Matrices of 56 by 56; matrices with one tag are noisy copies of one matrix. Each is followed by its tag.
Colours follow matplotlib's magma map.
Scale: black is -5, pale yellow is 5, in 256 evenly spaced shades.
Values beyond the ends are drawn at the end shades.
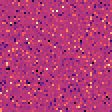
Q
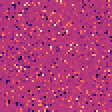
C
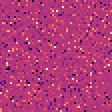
Q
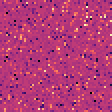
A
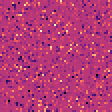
C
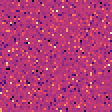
Q
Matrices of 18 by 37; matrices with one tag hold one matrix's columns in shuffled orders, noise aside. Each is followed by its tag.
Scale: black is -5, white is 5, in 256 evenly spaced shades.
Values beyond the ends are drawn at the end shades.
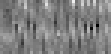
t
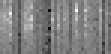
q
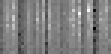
q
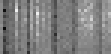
q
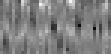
t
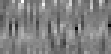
t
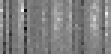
q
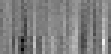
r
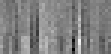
r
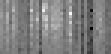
q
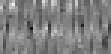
t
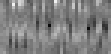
t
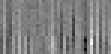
r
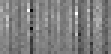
q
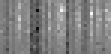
q
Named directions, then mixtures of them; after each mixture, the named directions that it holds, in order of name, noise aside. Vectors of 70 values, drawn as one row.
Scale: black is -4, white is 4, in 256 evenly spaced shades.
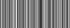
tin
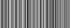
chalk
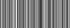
tin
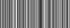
tin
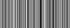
chalk, tin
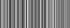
chalk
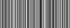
chalk, tin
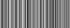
chalk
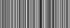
chalk, tin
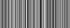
chalk, tin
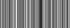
tin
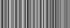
chalk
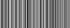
chalk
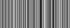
chalk, tin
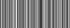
tin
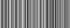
chalk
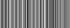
chalk
